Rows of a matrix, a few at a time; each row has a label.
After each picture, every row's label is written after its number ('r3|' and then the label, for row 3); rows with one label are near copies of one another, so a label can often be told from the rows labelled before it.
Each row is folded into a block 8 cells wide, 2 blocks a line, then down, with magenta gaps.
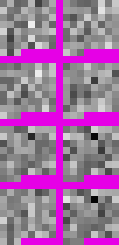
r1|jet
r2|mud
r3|mud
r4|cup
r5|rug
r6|rug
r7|jet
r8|rug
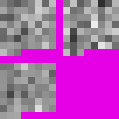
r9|mud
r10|jet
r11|cup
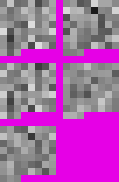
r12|jet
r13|rug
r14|jet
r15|cup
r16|rug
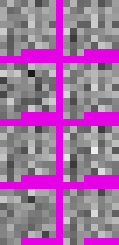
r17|jet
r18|jet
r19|rug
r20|jet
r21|jet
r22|jet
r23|rug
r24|jet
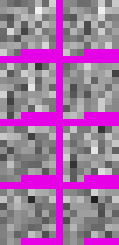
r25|mud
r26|mud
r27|jet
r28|cup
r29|rug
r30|jet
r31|rug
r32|rug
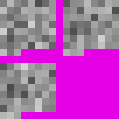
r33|jet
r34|cup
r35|cup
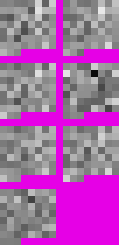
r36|mud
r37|mud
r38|mud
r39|rug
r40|mud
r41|mud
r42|rug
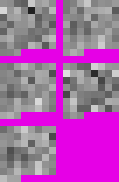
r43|rug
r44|cup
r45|cup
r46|rug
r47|cup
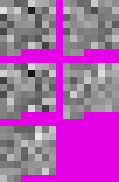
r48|rug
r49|rug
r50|rug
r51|mud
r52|mud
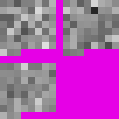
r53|mud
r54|rug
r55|cup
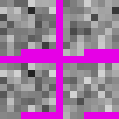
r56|rug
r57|cup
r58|rug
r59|mud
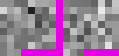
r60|rug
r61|mud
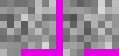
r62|mud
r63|mud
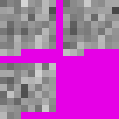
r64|cup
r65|cup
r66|mud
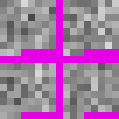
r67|cup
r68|mud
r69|mud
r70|jet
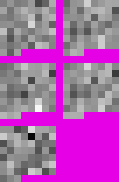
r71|jet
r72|cup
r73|cup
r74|cup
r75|rug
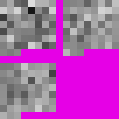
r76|rug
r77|mud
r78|cup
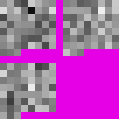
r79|rug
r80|mud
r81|jet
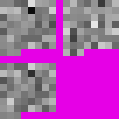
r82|rug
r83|jet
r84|rug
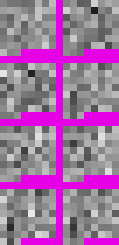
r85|mud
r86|rug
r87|rug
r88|jet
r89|mud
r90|mud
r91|jet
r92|jet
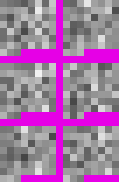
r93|mud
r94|cup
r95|mud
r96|jet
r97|cup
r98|mud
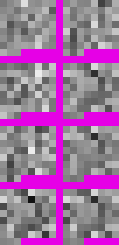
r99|cup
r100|jet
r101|mud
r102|rug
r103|jet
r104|rug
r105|rug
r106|rug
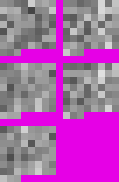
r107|rug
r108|mud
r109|cup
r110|mud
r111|cup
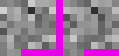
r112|rug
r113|rug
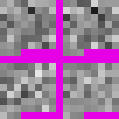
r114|rug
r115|rug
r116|mud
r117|mud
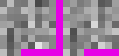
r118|jet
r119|jet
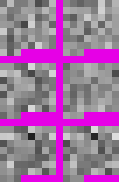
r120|jet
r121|mud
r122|rug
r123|cup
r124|rug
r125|rug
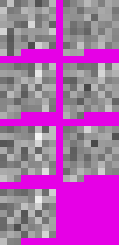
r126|jet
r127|cup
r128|mud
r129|mud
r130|mud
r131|cup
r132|mud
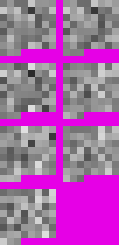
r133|rug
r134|rug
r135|rug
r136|mud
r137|cup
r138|mud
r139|mud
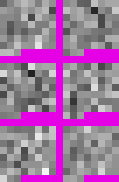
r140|cup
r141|rug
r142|rug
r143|jet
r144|mud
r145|cup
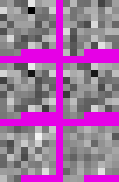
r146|rug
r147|jet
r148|rug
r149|rug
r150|mud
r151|cup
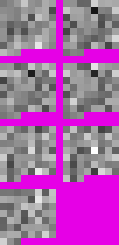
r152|cup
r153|rug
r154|rug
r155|rug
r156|jet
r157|jet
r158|mud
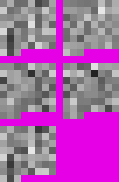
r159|jet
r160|mud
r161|rug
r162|rug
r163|jet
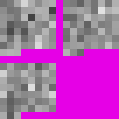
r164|cup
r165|mud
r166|jet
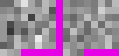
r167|cup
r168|mud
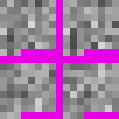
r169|jet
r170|jet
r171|cup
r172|mud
